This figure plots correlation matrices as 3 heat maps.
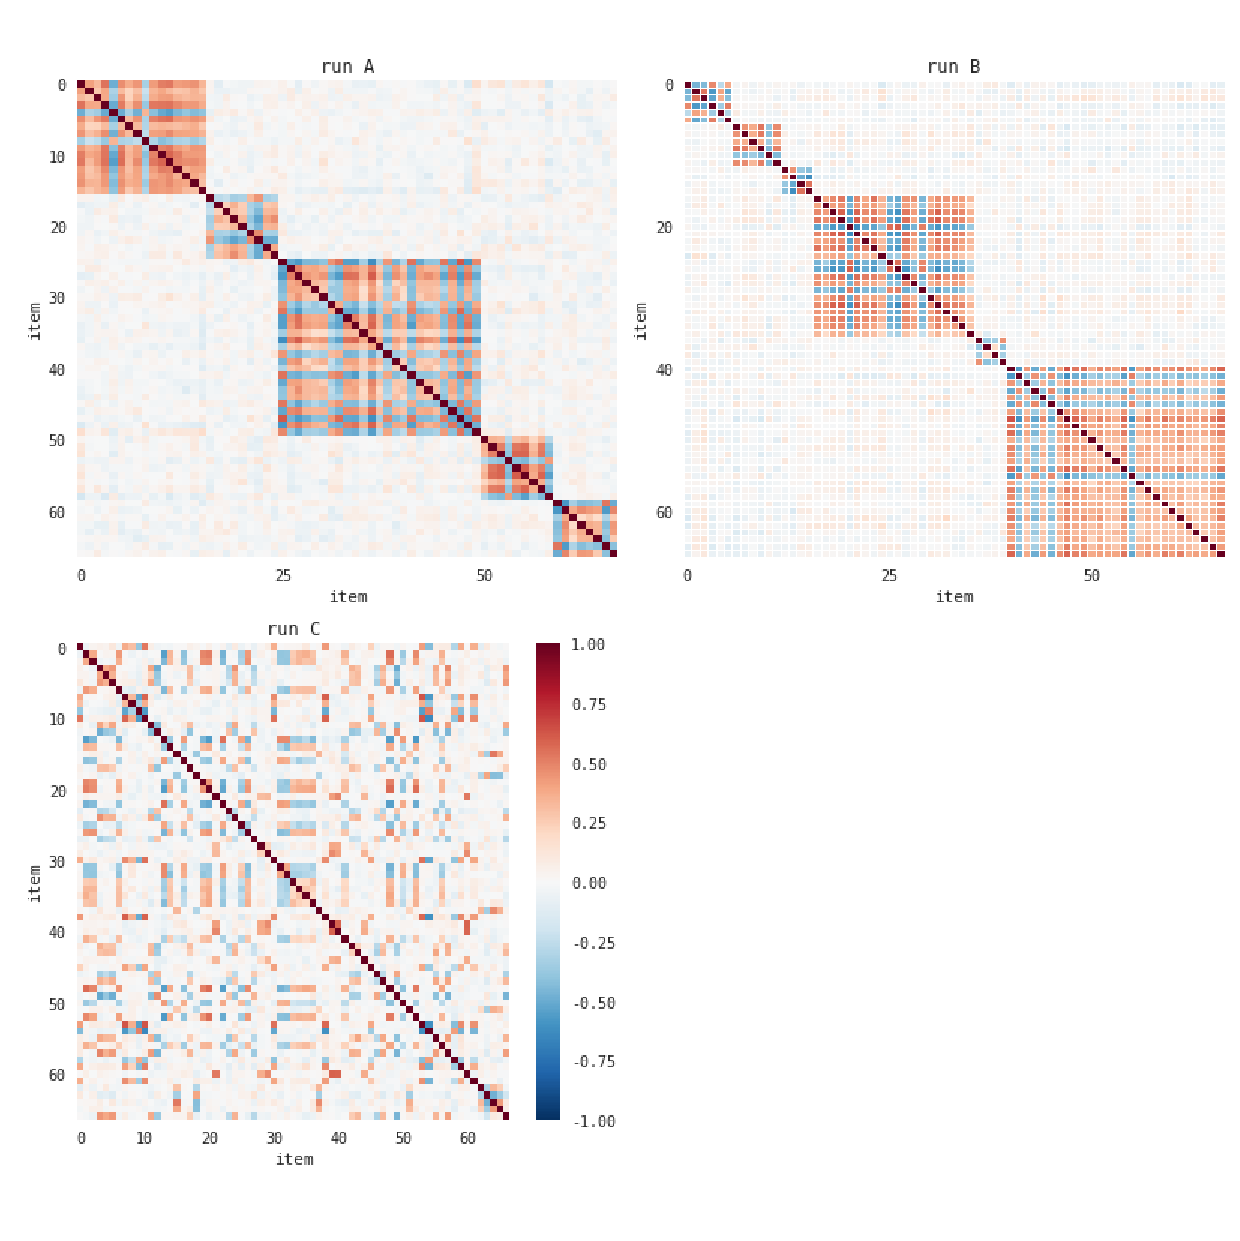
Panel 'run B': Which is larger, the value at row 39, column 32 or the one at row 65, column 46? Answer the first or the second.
the second
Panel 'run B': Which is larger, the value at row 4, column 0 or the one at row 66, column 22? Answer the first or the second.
the second
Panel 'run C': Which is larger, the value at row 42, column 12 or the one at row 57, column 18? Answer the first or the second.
the second
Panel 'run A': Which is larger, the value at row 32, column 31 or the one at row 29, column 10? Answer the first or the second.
the first
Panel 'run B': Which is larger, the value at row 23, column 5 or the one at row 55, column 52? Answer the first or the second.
the first
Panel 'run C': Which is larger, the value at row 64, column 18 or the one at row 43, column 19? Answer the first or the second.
the second
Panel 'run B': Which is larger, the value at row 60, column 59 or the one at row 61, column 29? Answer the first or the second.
the first
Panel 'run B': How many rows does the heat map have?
67
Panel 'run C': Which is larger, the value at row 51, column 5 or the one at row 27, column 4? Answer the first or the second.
the first
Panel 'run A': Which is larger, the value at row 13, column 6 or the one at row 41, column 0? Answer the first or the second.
the first
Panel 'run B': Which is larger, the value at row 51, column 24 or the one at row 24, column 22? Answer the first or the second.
the second
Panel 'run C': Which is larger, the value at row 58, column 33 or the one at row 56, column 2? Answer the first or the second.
the second
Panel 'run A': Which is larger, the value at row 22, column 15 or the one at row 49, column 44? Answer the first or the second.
the first
